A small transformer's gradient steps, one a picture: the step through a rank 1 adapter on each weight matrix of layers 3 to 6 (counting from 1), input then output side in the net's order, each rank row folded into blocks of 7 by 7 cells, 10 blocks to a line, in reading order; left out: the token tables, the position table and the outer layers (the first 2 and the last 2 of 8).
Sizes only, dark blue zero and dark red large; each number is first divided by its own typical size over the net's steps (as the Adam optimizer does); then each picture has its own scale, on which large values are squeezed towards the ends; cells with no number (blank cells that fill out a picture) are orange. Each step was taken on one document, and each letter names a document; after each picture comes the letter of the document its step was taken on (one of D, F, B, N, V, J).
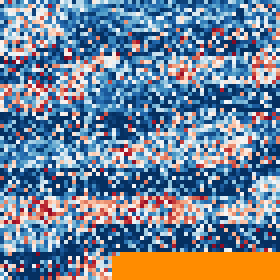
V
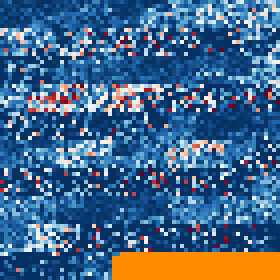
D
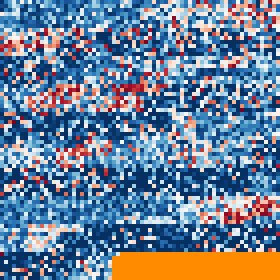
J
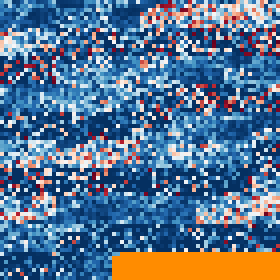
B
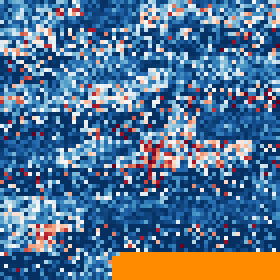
D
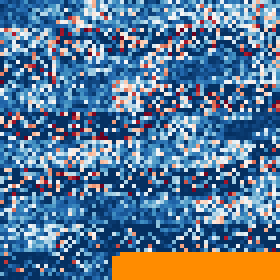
B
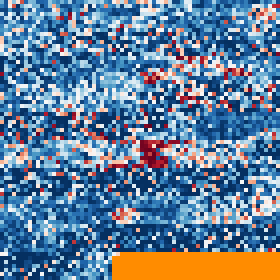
B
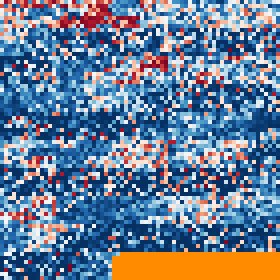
J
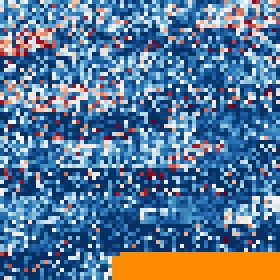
D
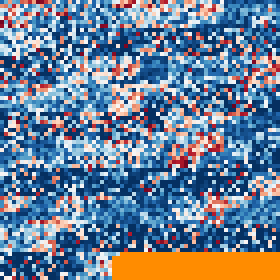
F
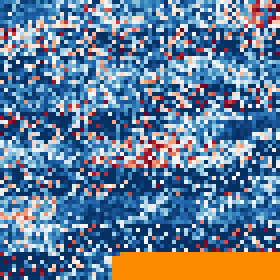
B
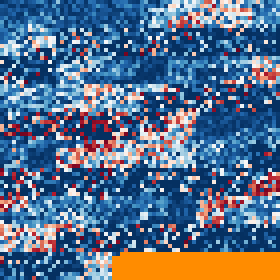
F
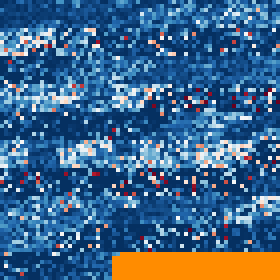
D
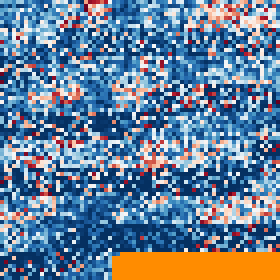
B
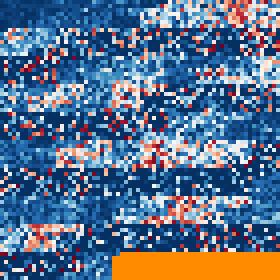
J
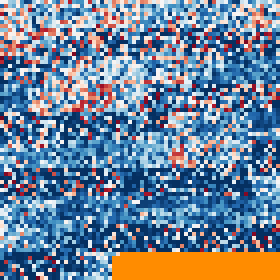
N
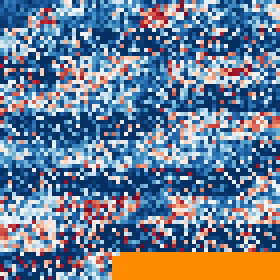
V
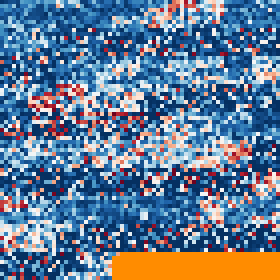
F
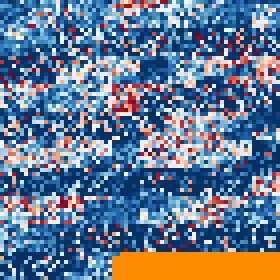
F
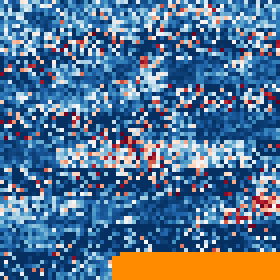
B
